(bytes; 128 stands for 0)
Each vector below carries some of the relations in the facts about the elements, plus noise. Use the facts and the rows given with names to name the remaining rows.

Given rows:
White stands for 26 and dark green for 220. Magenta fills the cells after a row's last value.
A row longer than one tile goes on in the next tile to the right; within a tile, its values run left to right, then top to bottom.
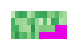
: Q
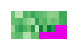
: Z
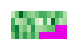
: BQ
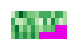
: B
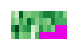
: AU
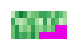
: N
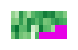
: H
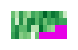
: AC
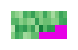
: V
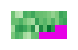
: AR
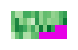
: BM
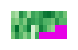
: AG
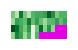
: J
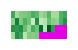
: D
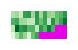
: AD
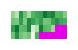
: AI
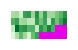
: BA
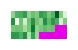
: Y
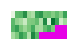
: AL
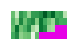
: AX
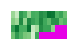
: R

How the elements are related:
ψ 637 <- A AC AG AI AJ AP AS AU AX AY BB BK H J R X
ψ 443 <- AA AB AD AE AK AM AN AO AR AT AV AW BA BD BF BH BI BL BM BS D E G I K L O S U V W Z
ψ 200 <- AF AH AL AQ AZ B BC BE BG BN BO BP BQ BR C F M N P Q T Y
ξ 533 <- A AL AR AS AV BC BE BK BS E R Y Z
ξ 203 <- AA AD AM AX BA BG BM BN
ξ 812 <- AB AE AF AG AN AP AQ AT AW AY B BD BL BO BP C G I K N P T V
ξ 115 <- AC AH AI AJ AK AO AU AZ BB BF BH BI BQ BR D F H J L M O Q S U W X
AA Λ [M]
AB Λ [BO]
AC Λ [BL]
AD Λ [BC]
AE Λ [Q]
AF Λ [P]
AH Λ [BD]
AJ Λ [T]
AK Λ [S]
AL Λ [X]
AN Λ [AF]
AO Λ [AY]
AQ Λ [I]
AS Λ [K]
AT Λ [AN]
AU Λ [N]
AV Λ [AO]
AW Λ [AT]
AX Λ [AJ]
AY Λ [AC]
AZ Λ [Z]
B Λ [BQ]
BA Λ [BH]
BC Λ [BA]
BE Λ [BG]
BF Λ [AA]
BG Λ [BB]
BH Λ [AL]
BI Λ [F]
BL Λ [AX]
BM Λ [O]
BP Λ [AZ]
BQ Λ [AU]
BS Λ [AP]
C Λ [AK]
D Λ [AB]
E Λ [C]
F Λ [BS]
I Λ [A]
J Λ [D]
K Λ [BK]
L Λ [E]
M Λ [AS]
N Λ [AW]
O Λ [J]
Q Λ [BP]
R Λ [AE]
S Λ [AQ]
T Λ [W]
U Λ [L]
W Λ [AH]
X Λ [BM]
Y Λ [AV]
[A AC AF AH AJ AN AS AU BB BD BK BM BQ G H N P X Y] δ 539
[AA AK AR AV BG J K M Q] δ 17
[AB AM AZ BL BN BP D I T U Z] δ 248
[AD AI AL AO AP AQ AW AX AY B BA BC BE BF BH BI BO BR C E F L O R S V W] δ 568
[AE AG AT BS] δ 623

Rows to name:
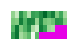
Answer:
AJ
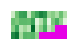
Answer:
AH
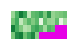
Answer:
BO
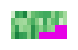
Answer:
C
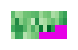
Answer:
O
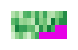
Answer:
BH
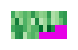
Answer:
AB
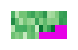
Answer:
I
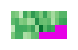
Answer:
AT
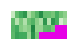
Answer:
BE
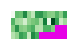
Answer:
BC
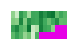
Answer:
BK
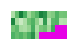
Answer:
AQ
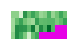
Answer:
E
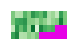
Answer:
W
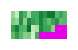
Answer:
AS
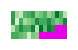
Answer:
AV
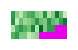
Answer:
AO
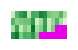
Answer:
T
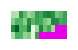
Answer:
X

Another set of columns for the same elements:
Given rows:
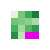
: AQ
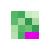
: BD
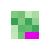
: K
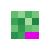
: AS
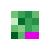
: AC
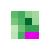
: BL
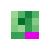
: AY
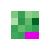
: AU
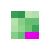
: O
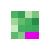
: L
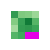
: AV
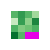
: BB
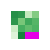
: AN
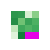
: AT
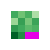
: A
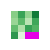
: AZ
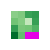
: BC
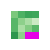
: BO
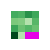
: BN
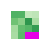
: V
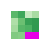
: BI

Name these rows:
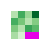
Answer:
BP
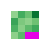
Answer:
N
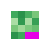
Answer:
J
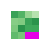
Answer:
AD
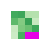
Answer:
AB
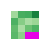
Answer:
B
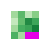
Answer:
S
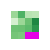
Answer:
BH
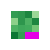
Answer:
AX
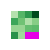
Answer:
C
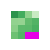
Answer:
BM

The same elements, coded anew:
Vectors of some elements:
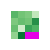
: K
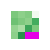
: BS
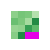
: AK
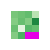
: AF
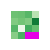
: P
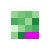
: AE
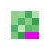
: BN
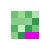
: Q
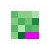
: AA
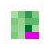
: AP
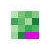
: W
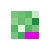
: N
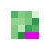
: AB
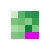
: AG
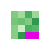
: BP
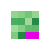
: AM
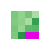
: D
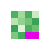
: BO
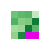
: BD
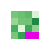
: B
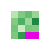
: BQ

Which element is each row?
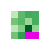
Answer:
R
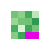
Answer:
C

